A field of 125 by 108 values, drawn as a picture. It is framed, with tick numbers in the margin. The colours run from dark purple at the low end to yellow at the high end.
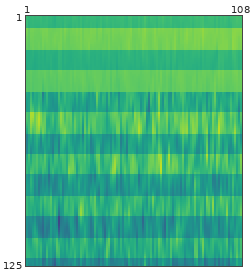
Stripes: horizontal, repeating 6 times. Slope: up to the top. Seam: horizontal, 30% of the way down, the top part calmer.
